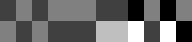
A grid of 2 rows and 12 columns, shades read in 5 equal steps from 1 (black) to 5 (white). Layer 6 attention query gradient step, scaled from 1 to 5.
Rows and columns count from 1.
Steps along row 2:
down up down same same up same up down up down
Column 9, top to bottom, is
1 5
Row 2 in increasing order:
1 2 2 2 2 2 3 3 4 4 5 5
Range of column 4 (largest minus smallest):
1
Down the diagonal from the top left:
2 2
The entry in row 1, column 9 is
1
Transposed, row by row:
2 3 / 3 2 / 2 3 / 3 2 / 3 2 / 3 2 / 2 4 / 2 4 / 1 5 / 3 2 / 1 5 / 3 1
